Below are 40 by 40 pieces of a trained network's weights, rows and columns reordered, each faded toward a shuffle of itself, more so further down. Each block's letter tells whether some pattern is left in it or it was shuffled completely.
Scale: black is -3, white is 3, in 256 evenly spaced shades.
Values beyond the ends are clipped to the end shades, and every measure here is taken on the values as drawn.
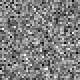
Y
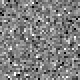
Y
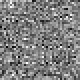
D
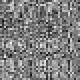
D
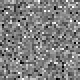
Y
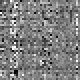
D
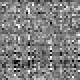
D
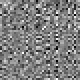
D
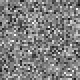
Y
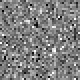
Y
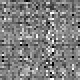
D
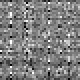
D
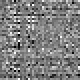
D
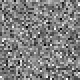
Y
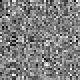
D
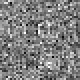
D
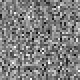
D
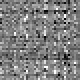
D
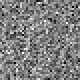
Y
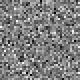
Y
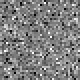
Y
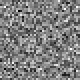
D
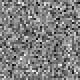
Y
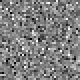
Y
